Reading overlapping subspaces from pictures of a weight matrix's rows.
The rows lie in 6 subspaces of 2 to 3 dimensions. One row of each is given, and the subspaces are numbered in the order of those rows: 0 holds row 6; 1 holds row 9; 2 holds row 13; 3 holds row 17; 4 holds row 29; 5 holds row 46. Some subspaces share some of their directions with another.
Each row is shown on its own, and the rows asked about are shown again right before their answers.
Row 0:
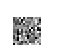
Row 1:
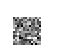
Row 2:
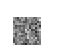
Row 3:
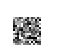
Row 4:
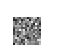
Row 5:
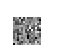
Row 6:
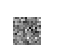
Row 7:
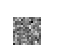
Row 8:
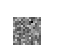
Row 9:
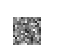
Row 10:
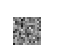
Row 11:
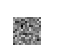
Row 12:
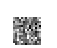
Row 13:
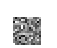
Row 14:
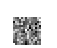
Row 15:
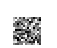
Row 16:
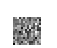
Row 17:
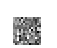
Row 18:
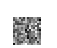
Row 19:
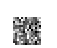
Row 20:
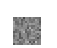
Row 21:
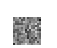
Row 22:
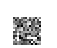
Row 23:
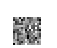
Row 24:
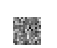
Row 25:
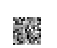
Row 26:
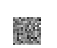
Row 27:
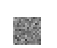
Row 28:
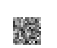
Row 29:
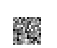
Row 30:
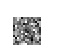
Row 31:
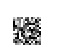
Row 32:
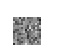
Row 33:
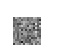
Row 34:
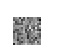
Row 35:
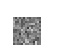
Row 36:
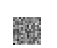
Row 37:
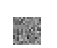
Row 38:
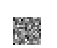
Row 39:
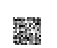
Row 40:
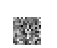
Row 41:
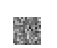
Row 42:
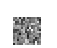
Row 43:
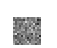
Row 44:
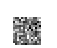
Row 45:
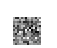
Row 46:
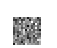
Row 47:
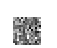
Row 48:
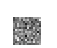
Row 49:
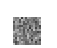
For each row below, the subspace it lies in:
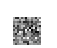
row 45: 0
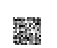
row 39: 0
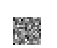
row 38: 5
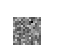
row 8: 5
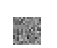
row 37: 3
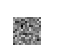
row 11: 2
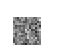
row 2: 1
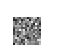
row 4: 5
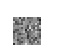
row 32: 3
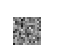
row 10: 2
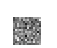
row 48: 5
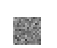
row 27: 5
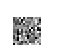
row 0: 3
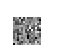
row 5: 3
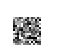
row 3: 4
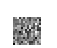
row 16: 0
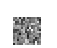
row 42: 4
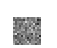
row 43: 0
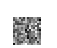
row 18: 1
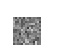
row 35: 4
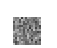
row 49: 1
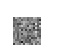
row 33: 4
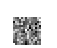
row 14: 3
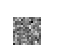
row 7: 5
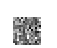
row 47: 3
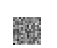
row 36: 0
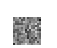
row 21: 1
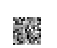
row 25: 0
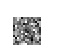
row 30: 1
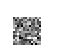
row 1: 4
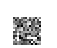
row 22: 4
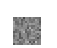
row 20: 2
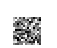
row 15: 5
